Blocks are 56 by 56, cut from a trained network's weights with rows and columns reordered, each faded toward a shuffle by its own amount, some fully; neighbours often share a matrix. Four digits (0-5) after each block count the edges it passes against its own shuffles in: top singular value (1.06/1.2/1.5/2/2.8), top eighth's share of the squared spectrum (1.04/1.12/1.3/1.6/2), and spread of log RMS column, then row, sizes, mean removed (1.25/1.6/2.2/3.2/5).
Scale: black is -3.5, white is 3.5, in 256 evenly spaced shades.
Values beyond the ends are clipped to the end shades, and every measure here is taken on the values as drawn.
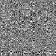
3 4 2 2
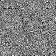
2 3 0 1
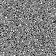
0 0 0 0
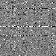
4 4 1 2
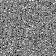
1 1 0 0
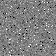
0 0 0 0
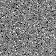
1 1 0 0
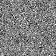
0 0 0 0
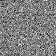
1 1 0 0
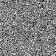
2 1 1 0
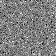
0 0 0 0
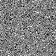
1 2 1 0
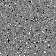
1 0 0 0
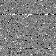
3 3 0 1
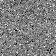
0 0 0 0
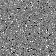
0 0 0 0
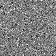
1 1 0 0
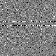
3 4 1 2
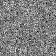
2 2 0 0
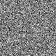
0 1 0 0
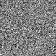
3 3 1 1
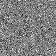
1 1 0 0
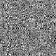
3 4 2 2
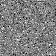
0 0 0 0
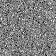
0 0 0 0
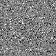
2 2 1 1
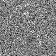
0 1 0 0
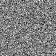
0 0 0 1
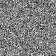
2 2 0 0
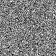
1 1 0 0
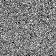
1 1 0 0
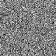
2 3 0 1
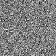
3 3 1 0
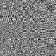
4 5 2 3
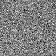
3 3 0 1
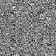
3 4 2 2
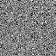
2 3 2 1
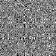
2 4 2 2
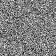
1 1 0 0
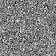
1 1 0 0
